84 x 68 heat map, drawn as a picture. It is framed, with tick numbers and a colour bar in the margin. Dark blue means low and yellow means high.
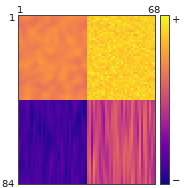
The table splits into 2 rows of 2 panels. Panel 1,1: high, blotchy, faint in contrast. Panel 1,2: very high, fine-grained, faint in contrast. Panel 2,1: very low, streaked downward, faint in contrast. Panel 2,2: middling, streaked downward.
